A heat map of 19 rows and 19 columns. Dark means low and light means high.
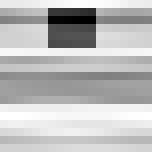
In the top middle lies a patch that is lower than the rest. The ninth with the lowest average is the top middle. The top middle is the roughest part. The grain runs across in streaks.
